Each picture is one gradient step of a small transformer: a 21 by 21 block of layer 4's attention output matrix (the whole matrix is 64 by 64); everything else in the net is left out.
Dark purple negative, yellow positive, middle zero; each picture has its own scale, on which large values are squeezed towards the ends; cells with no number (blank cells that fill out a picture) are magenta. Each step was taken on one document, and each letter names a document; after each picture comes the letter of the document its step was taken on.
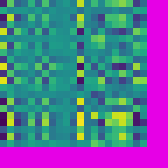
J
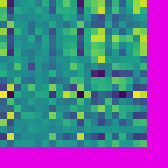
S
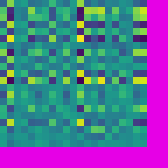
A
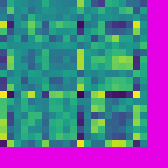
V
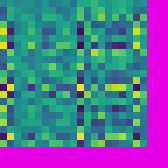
V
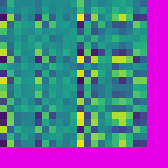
J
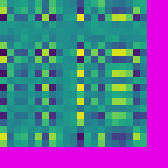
J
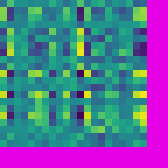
A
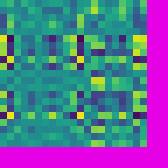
S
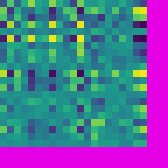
A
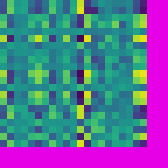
A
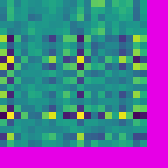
S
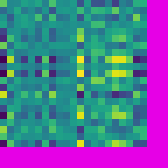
J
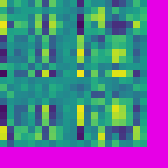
J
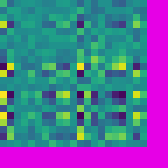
V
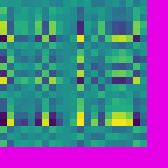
J
